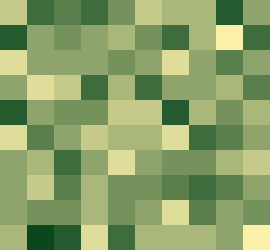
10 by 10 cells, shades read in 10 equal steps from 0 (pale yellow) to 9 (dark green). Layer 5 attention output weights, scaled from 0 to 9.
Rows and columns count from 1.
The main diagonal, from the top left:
2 4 4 7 2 3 5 7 4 0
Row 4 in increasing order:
1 2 3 3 4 4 4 6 7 7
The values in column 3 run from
2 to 8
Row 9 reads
4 5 5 3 5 4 1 6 4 5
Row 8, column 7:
6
